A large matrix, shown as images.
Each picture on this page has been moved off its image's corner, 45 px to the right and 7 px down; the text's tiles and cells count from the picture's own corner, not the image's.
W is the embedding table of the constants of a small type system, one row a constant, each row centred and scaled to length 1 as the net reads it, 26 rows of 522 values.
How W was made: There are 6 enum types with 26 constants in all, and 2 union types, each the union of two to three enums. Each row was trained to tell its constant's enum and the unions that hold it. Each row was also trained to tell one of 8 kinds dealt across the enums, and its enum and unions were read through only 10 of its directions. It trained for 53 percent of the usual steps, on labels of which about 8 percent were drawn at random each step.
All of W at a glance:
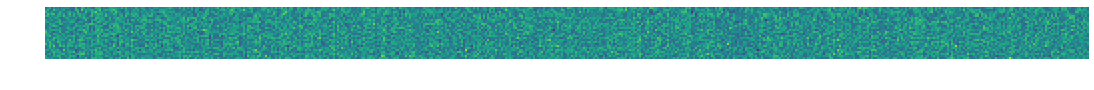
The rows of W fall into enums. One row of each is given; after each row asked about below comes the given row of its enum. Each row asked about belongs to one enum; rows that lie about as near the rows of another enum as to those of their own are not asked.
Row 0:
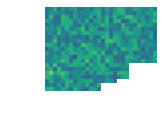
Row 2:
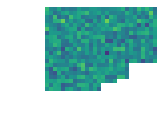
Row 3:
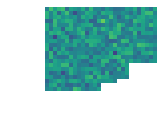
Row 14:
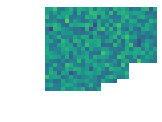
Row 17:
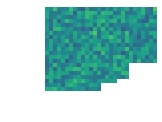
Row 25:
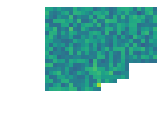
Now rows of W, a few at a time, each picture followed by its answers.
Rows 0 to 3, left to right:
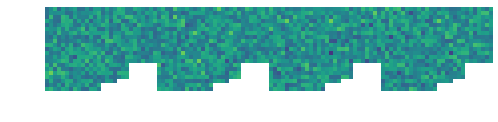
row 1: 2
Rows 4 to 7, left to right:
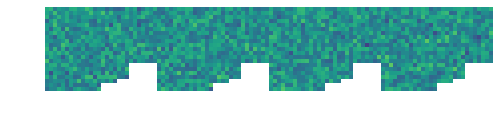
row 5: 0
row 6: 25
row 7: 17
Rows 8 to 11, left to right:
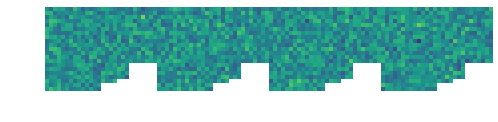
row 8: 2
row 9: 0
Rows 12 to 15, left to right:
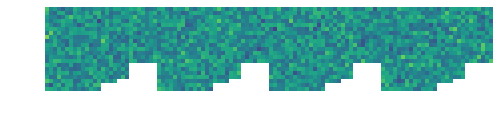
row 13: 2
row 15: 17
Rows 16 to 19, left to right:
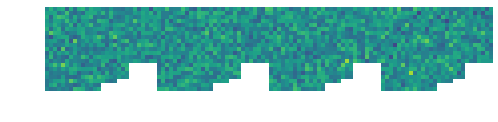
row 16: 3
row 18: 3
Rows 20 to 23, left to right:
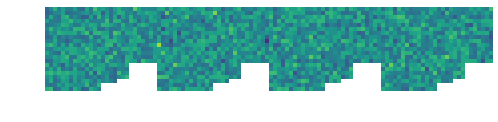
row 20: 0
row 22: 17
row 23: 3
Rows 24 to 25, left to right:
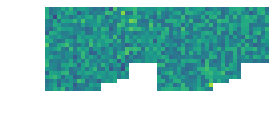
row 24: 17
